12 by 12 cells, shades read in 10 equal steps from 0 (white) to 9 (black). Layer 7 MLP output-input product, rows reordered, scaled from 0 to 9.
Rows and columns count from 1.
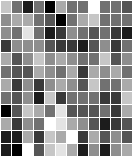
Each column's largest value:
9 9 8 8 9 9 7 8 6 8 7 8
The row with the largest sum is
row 4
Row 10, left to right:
3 7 4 5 0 1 3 4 6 8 7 6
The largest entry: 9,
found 4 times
